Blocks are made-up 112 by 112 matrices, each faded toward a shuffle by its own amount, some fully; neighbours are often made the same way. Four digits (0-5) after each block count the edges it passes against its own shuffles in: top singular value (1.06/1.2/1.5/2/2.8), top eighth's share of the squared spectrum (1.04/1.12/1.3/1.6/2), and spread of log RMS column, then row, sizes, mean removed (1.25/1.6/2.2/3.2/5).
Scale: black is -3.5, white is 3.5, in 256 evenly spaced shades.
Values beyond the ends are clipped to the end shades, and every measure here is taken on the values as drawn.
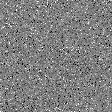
3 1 0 0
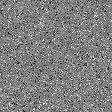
0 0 0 0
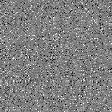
4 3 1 1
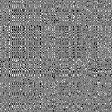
5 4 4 3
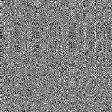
5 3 2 2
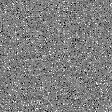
3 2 0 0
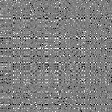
5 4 3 3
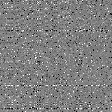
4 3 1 2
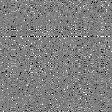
5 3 1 2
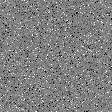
0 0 0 0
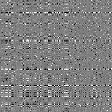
5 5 3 4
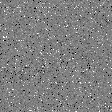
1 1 0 1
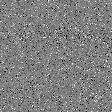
0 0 0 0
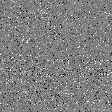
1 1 0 2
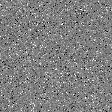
0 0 0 1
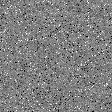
0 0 0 0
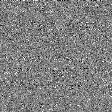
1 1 0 3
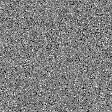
1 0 0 2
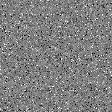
1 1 1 1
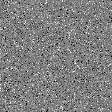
1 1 1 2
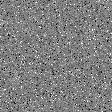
0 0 0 0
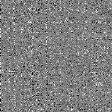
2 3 3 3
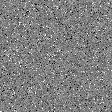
0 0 0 0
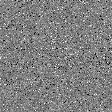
0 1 0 2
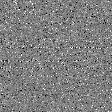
1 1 0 2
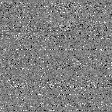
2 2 0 3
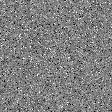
1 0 0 0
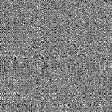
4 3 2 2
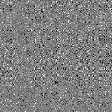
5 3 3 2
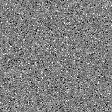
3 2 1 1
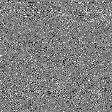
2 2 0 2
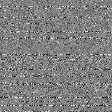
2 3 0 4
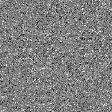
3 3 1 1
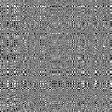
5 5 4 4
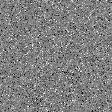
2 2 0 1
